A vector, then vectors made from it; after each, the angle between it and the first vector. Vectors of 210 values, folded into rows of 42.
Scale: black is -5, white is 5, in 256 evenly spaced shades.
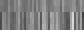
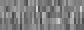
partly aligned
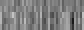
nearly opposite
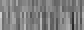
nearly opposite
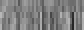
nearly opposite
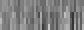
nearly opposite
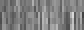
nearly parallel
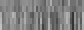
nearly opposite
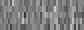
partly aligned
